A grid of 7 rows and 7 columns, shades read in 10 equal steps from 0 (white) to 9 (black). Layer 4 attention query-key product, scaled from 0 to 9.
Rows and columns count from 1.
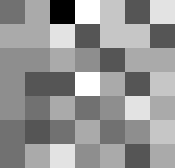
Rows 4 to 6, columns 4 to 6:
0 3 6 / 5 4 1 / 3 5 4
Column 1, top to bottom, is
5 3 4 4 4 5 5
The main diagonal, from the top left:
5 3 3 0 4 4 3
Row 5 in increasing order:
1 3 3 4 4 5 5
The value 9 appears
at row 1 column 3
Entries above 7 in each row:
1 0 0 0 0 0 0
